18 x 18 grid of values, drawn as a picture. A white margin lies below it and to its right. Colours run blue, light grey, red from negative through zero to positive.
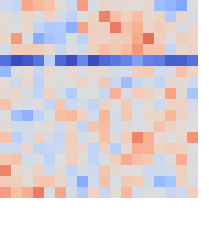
Odd lines: row 6. Ninth with the lowest average: top left. Grain: streaks across. Histogram: skewed, a long tail of low values.
